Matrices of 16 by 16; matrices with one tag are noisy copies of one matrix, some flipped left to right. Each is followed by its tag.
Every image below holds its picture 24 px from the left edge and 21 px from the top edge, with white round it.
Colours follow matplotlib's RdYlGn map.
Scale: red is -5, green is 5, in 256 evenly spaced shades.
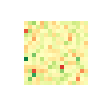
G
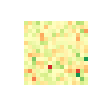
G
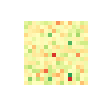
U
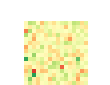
G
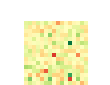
U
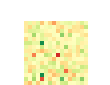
U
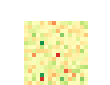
U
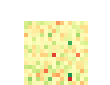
U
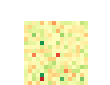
U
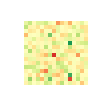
U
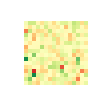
G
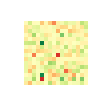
U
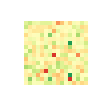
U
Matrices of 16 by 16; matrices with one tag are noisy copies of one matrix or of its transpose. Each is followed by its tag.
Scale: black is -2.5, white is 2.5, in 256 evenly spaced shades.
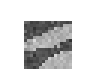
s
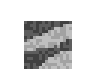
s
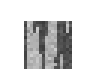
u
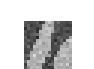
s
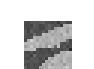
s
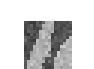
s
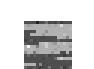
u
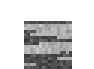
u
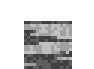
u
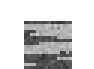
u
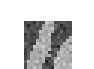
s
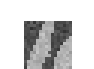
s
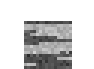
u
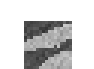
s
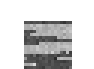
u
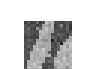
s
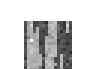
u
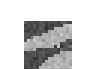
s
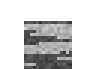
u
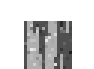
u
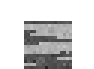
u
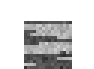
u
